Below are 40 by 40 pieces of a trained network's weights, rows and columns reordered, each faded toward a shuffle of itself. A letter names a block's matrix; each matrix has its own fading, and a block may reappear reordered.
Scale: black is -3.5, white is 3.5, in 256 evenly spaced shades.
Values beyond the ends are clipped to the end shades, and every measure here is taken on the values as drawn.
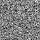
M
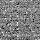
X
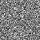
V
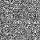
V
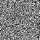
V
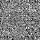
X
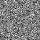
V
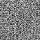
V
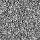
M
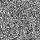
V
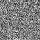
V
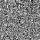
V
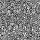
V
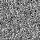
M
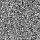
M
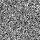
M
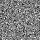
M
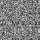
V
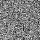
M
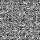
X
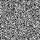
V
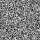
V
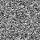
V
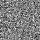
M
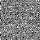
X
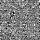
X
